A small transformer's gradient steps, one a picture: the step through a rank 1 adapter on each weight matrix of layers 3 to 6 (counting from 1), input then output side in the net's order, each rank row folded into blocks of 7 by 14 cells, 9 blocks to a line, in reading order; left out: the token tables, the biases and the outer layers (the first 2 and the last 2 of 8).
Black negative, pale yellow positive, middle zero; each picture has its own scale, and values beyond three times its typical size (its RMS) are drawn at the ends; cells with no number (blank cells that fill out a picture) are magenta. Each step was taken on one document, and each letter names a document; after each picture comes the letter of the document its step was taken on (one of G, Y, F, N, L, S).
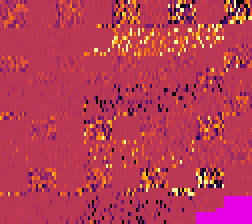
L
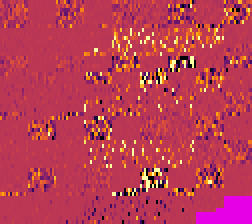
L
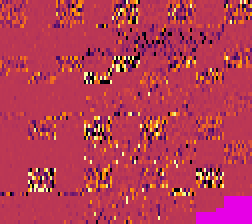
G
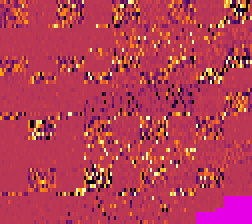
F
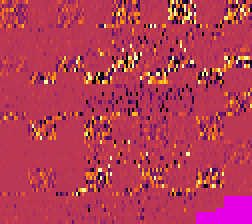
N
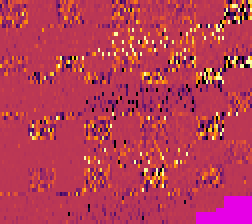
N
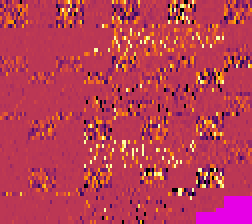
L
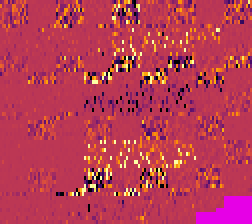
N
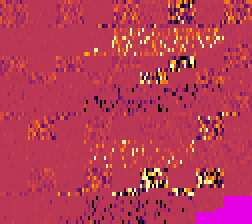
L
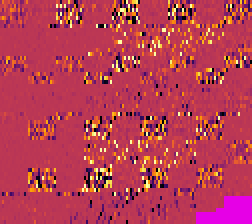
G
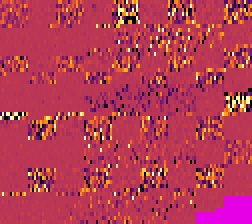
G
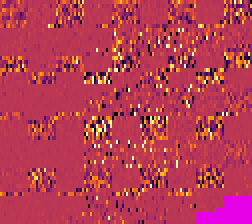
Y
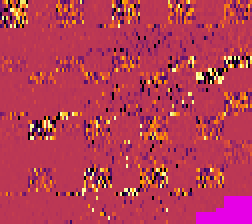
F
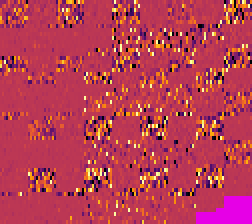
Y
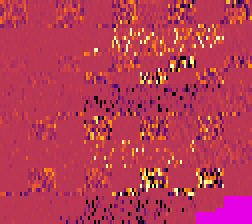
L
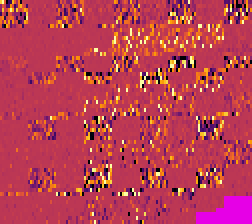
L
